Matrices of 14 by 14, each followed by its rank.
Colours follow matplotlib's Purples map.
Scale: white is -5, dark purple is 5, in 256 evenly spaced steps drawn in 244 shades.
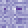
three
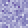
full rank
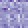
three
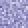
full rank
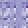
two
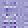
two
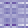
one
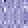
two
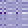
one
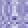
two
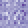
three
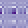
one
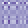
one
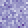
full rank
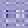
one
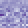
three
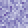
full rank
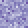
full rank
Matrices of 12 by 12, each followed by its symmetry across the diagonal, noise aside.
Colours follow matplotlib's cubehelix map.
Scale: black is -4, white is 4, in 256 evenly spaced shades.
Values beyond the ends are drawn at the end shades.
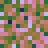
symmetric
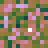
symmetric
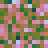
neither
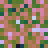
neither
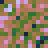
symmetric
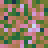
neither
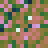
symmetric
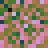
symmetric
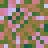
symmetric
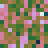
neither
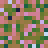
symmetric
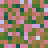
symmetric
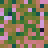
neither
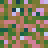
neither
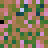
neither
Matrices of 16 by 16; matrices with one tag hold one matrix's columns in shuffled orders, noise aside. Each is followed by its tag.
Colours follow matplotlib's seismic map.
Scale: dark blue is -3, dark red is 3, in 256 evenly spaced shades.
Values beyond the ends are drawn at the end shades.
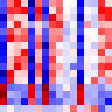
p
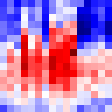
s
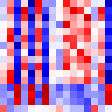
p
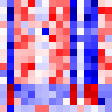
p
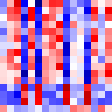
p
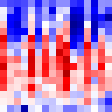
s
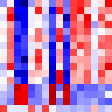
p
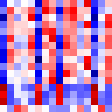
p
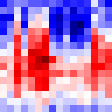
s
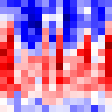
s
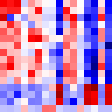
p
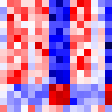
p
